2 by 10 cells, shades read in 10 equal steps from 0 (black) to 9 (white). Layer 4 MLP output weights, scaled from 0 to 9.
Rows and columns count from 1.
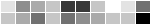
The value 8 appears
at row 1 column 1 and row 1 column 9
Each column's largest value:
8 6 6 7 4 5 7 9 8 4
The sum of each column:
15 11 10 14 6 7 13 16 15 4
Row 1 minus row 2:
1 -1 2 0 -2 -3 1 2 1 4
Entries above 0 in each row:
10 9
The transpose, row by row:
8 7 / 5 6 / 6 4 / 7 7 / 2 4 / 2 5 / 7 6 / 9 7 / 8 7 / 4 0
